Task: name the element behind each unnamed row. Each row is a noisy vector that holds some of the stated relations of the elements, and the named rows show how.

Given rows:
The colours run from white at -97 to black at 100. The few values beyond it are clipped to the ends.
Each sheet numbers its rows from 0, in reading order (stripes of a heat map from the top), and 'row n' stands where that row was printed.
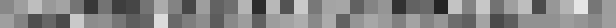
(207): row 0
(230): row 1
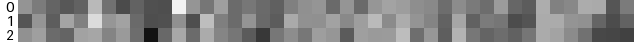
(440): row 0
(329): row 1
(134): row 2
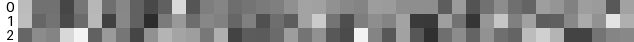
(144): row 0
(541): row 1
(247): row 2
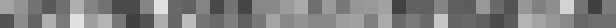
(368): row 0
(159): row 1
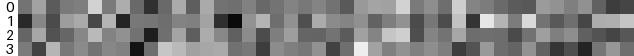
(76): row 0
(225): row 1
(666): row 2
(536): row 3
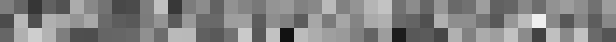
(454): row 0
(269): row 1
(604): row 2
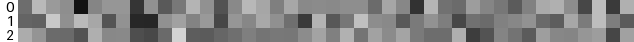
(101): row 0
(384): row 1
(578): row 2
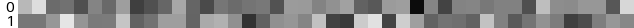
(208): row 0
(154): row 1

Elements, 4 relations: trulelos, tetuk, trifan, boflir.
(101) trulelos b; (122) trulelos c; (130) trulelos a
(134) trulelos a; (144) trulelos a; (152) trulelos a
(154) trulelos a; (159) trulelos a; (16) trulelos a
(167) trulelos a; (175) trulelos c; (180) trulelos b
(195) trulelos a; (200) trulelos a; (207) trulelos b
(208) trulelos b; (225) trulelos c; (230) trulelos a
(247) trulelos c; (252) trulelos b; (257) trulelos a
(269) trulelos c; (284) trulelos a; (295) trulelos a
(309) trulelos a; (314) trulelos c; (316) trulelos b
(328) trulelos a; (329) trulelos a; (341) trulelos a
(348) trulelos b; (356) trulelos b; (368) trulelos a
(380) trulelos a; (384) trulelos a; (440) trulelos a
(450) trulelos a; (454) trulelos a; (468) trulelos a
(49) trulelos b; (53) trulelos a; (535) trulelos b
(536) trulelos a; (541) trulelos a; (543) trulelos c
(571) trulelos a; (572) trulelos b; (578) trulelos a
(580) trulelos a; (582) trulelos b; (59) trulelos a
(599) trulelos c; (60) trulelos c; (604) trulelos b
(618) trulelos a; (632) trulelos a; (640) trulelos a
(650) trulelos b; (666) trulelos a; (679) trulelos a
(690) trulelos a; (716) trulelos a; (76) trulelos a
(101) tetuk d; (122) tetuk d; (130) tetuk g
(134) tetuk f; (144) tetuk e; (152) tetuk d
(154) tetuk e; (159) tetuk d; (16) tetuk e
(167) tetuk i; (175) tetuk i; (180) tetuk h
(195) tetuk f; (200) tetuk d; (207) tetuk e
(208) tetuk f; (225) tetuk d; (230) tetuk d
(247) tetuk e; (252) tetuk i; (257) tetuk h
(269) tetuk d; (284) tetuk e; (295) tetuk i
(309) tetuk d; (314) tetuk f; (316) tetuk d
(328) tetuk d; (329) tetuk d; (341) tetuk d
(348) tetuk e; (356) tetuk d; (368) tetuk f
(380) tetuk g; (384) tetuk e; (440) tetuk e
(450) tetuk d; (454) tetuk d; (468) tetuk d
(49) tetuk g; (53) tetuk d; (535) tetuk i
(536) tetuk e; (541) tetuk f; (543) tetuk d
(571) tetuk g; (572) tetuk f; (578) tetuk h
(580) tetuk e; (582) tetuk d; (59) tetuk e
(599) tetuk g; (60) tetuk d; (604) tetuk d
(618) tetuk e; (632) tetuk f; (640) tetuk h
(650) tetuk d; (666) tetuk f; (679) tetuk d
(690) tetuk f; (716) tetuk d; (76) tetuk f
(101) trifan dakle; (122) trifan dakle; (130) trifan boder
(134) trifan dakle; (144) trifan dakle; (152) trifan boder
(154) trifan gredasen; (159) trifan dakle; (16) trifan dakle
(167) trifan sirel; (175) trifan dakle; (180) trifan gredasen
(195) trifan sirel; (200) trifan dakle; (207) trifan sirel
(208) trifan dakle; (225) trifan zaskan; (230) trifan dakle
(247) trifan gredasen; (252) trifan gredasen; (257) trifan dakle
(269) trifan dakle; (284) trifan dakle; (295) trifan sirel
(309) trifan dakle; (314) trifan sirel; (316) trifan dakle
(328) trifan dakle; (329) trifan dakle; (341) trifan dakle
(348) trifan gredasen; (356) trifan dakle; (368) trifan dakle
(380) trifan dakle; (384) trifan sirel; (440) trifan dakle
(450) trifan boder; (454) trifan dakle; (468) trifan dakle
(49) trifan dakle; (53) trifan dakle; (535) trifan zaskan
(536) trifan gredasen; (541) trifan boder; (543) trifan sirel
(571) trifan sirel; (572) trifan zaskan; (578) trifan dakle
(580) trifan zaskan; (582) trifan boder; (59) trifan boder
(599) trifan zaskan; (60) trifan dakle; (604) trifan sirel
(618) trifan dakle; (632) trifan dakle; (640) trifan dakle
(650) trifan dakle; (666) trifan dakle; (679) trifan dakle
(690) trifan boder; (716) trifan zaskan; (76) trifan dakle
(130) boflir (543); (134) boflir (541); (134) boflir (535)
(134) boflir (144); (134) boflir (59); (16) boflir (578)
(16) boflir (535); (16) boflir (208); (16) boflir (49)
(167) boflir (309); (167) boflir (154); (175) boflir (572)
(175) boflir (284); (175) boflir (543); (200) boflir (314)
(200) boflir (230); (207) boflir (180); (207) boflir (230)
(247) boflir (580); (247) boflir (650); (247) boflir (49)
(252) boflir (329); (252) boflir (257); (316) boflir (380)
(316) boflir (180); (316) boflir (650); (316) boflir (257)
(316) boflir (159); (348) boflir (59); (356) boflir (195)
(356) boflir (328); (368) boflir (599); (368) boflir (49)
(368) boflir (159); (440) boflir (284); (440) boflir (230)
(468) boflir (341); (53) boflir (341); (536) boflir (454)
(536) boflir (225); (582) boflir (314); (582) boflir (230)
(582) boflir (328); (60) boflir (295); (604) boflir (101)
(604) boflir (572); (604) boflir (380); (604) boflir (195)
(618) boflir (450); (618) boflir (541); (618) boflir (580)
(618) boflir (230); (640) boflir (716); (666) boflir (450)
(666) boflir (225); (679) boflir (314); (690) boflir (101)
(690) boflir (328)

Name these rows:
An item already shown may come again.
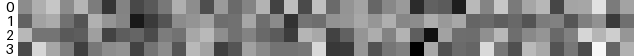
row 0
(207)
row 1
(640)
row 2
(130)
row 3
(572)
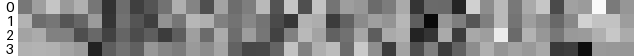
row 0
(207)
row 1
(130)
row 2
(582)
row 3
(348)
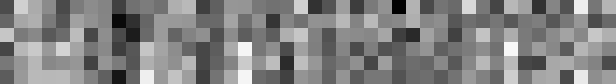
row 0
(572)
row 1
(640)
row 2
(541)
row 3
(314)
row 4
(195)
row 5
(543)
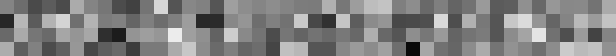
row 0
(454)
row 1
(599)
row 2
(175)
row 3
(130)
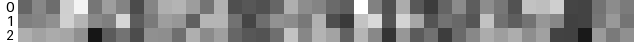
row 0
(247)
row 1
(154)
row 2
(348)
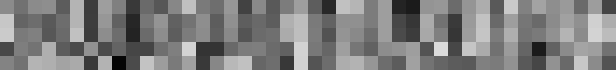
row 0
(690)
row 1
(541)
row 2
(541)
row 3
(716)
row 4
(295)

